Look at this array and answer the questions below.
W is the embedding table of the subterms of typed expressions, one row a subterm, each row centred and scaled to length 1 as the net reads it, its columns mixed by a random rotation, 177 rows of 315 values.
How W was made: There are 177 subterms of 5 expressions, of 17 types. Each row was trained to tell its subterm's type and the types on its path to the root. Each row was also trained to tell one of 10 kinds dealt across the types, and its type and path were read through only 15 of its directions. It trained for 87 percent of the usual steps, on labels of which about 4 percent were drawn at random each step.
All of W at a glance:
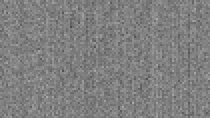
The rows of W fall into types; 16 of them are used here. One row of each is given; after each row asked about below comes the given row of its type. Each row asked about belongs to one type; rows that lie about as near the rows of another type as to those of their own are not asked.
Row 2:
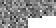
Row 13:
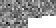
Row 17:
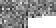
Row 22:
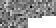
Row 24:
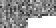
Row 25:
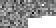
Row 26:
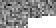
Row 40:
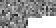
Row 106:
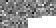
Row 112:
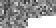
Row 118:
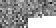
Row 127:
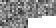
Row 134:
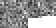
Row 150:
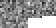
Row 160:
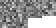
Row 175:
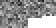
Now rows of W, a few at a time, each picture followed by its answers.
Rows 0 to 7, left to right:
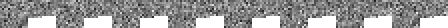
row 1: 17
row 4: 134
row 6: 150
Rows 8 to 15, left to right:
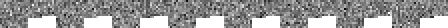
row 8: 22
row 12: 127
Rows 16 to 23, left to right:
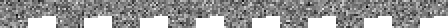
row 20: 112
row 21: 106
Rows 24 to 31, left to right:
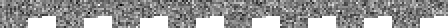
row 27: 118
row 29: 25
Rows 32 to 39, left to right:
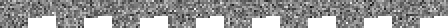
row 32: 26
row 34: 22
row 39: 24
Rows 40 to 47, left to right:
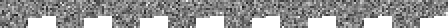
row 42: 160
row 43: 40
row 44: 13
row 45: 24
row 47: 26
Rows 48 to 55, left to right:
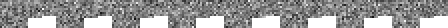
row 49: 134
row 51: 118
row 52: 118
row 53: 118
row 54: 127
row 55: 13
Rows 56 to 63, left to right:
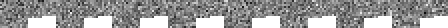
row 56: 24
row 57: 24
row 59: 22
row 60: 134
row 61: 24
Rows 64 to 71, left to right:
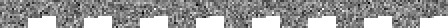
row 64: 26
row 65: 24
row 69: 24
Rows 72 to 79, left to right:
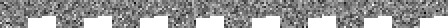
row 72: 106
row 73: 160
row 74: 17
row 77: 25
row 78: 17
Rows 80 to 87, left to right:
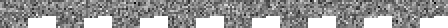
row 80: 118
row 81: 22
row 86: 106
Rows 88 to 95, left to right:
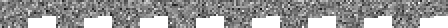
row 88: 17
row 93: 40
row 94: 160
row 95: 13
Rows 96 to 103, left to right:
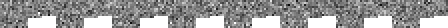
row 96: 25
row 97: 106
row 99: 160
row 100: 22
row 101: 13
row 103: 17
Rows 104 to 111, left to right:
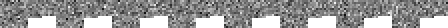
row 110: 26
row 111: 25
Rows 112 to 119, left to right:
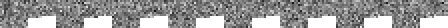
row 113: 40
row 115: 13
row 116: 150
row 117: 112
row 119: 118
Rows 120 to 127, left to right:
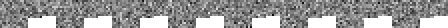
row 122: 134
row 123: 134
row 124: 25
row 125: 17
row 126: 112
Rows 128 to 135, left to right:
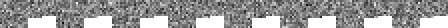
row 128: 22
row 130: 25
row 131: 150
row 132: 26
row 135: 13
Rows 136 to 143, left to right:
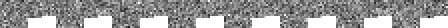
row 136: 112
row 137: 2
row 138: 17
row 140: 106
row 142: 13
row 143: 175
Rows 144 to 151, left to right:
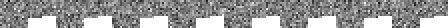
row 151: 25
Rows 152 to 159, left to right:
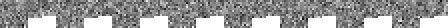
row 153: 175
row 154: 26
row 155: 26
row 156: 22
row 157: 118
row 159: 106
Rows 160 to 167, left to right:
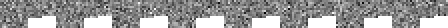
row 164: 26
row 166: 25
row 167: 175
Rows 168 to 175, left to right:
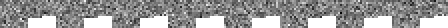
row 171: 112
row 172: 13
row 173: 2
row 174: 106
